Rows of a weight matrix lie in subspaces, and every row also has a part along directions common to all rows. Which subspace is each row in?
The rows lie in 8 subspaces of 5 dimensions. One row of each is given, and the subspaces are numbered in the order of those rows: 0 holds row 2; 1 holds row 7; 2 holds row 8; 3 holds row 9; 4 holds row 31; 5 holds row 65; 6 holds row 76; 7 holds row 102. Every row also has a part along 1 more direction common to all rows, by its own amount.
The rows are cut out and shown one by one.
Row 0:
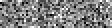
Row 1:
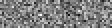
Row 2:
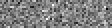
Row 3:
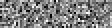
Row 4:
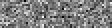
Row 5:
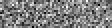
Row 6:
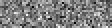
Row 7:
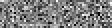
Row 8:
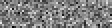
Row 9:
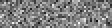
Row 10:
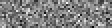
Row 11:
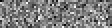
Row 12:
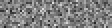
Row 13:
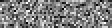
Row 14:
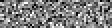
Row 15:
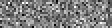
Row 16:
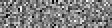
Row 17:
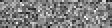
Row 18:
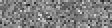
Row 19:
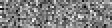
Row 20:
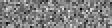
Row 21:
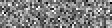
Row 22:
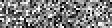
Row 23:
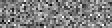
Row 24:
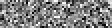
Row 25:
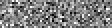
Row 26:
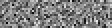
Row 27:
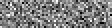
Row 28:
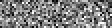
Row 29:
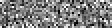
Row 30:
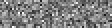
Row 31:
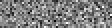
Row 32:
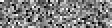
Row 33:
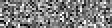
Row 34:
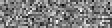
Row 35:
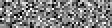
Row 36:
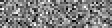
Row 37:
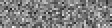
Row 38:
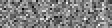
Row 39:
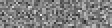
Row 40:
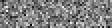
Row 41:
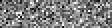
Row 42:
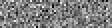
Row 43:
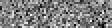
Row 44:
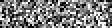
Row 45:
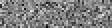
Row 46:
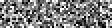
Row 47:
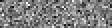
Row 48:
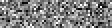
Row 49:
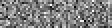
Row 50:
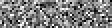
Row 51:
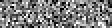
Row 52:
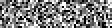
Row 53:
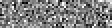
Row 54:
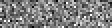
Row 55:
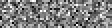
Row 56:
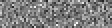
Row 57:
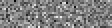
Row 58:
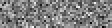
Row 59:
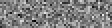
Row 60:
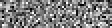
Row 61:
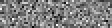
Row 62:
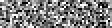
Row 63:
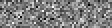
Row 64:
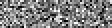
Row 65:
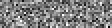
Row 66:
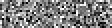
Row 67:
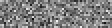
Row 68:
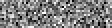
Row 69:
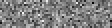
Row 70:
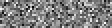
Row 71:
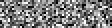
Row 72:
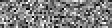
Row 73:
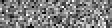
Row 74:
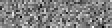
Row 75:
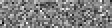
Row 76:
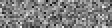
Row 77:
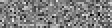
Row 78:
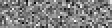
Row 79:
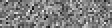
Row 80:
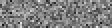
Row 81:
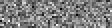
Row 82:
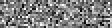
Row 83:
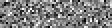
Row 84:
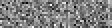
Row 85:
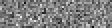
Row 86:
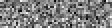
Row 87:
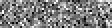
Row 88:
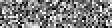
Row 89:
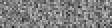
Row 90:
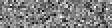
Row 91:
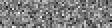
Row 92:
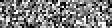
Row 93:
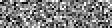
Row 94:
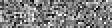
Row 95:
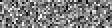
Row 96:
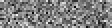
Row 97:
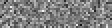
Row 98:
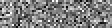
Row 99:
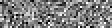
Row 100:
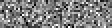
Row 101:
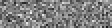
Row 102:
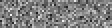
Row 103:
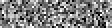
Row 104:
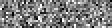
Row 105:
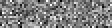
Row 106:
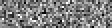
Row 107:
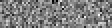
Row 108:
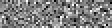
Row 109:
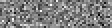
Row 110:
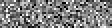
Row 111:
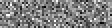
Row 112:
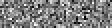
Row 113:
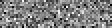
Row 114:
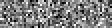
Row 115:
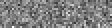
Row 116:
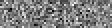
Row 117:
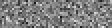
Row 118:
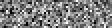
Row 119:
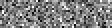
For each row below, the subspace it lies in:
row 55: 0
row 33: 1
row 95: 7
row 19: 7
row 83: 3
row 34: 1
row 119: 3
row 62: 3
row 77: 1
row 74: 5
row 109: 1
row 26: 3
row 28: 4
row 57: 4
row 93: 5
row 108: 6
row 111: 4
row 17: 7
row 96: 7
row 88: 6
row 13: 1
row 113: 0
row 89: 2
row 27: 4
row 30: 2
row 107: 4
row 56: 0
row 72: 1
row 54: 1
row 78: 6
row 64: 0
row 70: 3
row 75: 6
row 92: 0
